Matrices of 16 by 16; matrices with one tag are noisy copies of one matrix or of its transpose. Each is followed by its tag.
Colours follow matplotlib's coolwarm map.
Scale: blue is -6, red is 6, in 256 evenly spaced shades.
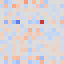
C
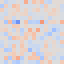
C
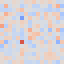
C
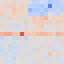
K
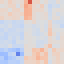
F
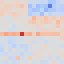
K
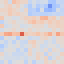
K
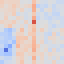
K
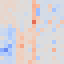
K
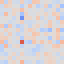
C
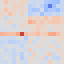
K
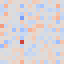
C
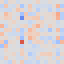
C
